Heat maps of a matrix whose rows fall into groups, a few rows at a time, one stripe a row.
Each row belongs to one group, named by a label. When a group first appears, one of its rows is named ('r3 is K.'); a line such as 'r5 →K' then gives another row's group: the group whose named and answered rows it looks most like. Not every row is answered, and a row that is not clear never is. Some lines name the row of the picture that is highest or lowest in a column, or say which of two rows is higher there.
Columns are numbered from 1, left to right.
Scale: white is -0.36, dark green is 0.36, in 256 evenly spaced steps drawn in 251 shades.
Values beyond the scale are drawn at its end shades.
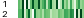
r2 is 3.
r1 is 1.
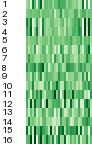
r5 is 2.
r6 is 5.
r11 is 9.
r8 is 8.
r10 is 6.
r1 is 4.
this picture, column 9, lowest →12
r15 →8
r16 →1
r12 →1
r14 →5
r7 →5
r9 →4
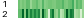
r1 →2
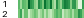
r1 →9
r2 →5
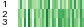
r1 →6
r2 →2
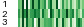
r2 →8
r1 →1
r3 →1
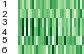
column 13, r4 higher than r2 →No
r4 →1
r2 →5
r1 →4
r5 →9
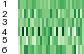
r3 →2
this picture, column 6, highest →3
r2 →4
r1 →8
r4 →1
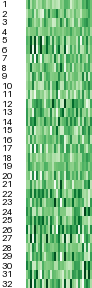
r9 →4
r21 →5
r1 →5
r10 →6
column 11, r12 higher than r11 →Yes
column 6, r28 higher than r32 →No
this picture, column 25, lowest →11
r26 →8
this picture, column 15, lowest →21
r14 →8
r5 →1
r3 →5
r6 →1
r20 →2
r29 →9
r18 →5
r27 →1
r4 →2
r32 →1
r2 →6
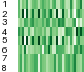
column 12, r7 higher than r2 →Yes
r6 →6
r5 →1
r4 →3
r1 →5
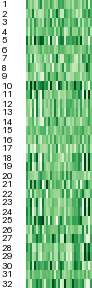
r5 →8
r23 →3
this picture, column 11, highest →21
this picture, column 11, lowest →22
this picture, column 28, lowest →21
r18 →3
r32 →9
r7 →6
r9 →6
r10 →8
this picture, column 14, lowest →8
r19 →3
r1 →4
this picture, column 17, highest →10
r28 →3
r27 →9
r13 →2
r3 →8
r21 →1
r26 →4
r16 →2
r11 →3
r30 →8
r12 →2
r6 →4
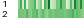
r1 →6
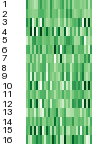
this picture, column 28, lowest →15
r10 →3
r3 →3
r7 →5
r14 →9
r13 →6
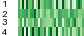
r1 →1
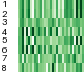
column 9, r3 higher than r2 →No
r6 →1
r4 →1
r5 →3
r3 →5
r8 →5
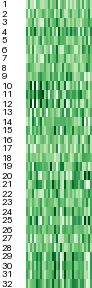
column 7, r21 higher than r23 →Yes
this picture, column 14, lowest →8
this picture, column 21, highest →9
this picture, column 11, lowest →13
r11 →8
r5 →4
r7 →6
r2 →5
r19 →8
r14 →4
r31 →9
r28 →5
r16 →5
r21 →9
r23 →4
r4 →8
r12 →1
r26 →9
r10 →1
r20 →3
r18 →5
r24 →9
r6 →6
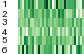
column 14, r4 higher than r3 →Yes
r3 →2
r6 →1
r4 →6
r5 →4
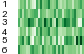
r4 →6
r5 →3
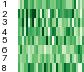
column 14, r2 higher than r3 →No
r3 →1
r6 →5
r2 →8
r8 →9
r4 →8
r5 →9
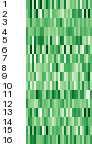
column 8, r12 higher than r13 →Yes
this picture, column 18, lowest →8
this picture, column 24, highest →11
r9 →5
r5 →8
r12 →4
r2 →3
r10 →6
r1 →1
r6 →1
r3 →5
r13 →3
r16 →8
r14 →5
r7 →2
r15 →1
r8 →6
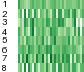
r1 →4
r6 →9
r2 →2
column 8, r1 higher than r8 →Yes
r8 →2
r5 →8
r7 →8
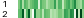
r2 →3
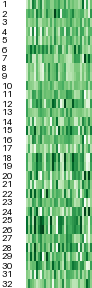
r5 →2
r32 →5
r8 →6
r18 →9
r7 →3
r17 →6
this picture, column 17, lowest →17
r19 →9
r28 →8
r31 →2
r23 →4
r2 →9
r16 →4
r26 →8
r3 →2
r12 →9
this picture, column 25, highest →6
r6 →8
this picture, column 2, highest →32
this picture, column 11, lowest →4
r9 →6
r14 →6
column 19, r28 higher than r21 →Yes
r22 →1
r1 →4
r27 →4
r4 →2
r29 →1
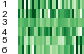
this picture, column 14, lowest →2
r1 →1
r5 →3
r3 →8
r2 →8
